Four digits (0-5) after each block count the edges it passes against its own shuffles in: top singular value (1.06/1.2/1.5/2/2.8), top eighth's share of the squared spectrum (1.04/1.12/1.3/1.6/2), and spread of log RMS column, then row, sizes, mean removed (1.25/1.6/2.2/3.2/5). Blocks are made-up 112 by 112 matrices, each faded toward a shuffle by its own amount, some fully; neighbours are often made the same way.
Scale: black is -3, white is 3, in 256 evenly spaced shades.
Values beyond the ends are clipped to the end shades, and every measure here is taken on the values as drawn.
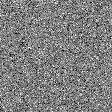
0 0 0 0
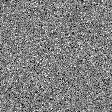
0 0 0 0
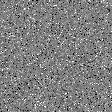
0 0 0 0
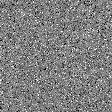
0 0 0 0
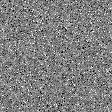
0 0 0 0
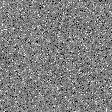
0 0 0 0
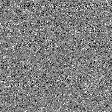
0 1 0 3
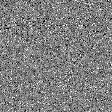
1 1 0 2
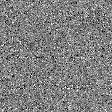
1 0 0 2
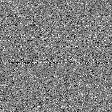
1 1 0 3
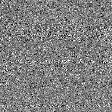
1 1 0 3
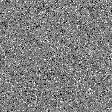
0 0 0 1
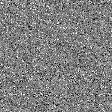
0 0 0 2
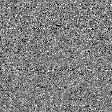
1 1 0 3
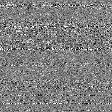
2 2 0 4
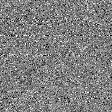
1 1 0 3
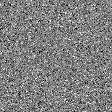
0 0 0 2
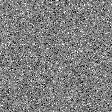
0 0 0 1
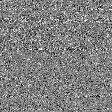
1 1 0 3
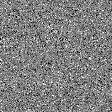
0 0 0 1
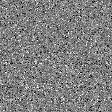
0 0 0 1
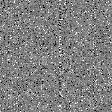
3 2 2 0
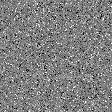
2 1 0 0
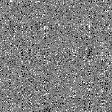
4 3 2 1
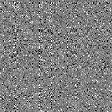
4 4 3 2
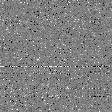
3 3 1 2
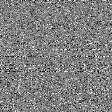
1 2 0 3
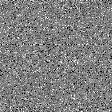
1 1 0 2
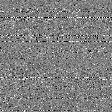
3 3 0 4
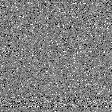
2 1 0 2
